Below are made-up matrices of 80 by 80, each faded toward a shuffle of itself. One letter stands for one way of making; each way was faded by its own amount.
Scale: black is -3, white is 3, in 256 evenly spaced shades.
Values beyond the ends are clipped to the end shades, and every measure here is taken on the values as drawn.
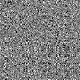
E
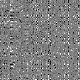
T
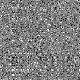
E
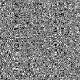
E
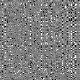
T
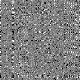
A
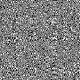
E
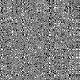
A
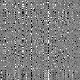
T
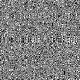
E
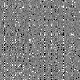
T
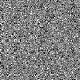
E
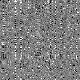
A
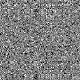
E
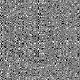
A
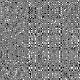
T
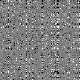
T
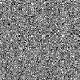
E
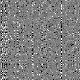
T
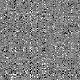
A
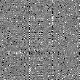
A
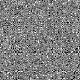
E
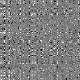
T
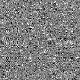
E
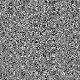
E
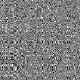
A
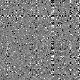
A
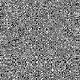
E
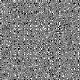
A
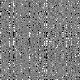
T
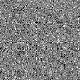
E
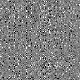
A
